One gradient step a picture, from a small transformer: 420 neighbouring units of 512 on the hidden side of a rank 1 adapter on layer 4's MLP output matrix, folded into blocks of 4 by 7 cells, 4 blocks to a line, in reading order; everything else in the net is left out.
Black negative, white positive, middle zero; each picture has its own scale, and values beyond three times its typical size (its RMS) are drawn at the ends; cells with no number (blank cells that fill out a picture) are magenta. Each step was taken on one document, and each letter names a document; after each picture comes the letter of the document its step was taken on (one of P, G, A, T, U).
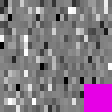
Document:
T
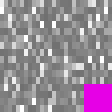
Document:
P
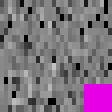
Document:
T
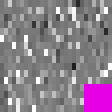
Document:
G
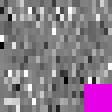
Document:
T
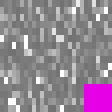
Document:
G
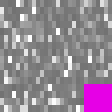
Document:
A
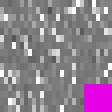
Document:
G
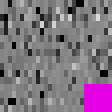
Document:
G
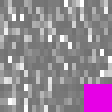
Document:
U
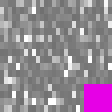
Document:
A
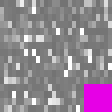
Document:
A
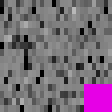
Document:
P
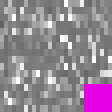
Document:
U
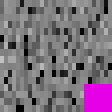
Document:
P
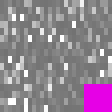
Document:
U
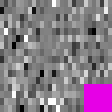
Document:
P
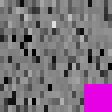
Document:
A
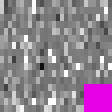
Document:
P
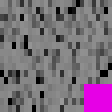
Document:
G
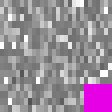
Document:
G
